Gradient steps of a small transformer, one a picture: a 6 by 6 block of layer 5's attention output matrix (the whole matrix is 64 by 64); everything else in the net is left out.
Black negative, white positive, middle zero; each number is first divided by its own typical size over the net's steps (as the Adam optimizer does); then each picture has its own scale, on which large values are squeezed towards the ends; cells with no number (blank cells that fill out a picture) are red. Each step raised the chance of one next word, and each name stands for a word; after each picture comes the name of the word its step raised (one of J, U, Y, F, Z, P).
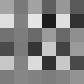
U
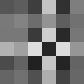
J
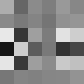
J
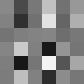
U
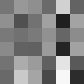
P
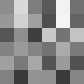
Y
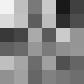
P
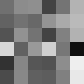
J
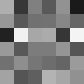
P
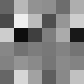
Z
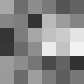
J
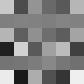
Y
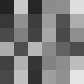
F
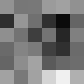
Y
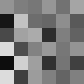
U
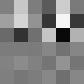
Z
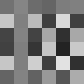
U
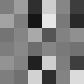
P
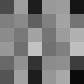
F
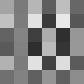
U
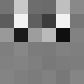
Z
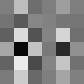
J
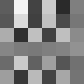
P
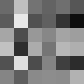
U
